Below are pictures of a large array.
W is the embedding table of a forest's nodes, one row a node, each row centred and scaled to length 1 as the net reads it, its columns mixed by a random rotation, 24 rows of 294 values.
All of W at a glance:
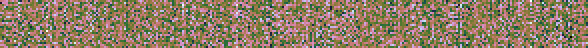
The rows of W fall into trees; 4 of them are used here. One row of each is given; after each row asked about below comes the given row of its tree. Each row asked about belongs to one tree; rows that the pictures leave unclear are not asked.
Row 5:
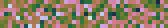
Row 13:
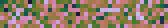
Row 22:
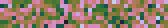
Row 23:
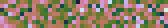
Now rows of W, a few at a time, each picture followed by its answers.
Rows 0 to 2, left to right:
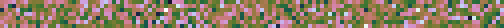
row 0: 23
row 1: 5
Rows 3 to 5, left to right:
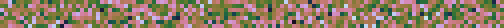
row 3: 22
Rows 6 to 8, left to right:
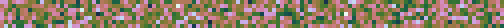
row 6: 23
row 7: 5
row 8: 23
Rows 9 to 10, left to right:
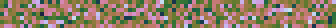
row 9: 22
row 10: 13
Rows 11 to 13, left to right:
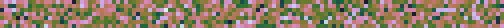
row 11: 23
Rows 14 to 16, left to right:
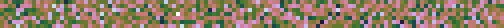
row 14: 13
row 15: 23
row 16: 22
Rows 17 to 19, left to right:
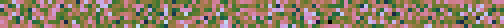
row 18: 13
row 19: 22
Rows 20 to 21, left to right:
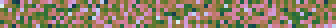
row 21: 5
